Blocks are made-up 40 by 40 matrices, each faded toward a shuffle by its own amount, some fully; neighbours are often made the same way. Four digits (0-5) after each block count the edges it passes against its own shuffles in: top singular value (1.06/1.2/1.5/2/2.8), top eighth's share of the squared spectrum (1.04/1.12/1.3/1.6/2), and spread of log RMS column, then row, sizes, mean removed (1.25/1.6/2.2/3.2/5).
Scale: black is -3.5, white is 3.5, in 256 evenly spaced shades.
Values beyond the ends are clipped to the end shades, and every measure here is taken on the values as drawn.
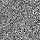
2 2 0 0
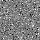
0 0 0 0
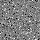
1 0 0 0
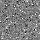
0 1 0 0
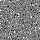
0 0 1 0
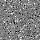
0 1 0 0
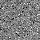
1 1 0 0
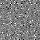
3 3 1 1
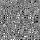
3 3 1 2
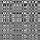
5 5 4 4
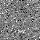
2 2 0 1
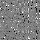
3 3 1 1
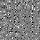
3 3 1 0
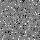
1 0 0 0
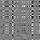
5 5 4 3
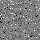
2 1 0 0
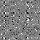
4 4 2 2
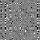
4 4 2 2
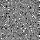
2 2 1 1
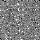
2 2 0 1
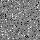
2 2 1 0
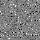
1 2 0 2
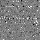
2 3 0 1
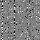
2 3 2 0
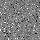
1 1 0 0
